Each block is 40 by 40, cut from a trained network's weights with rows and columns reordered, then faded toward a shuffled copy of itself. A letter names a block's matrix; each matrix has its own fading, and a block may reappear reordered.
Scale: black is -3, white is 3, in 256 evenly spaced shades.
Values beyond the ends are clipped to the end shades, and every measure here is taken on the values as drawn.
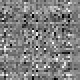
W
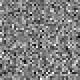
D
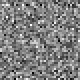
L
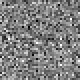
D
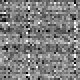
W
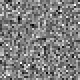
D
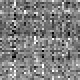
W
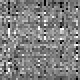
W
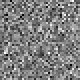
L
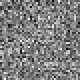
D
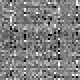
W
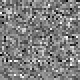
L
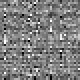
W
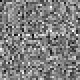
L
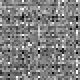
W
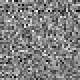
L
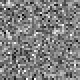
D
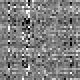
W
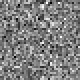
D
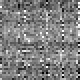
W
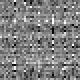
W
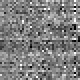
W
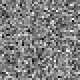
D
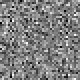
D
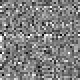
L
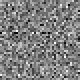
L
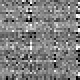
W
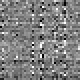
W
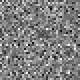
L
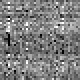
W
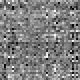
W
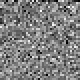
L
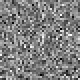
D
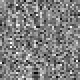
D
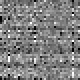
W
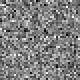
D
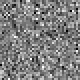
D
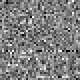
L
